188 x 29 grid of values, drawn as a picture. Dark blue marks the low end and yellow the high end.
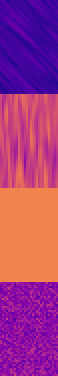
The table splits into 4 rows of 1 panel. Panel 1,1: very low, slanting down to the right, faint in contrast. Panel 2,1: middling, streaked downward. Panel 3,1: high, flat. Panel 4,1: low, fine-grained.
